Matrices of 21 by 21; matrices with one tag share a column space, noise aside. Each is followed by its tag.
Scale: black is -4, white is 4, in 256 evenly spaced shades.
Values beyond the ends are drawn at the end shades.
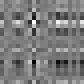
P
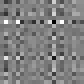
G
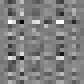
G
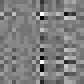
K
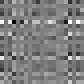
G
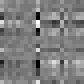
P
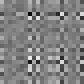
K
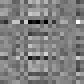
G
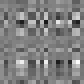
P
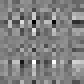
P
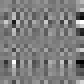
P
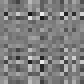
K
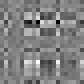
P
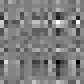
P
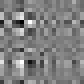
P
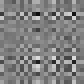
K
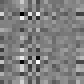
K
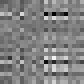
K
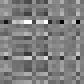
G
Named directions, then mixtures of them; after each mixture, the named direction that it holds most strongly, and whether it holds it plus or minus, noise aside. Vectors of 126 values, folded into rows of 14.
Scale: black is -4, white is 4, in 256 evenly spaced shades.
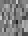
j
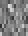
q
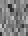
q, minus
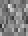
q, plus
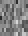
j, minus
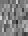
j, plus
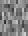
j, minus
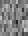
j, plus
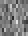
j, minus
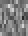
q, plus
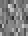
q, plus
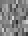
j, plus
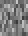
j, plus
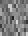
q, plus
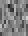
q, minus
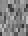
q, minus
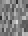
j, minus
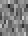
q, minus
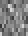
q, plus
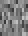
j, minus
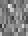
q, plus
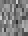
j, plus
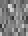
q, plus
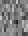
j, plus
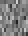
j, plus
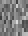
j, minus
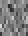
q, minus
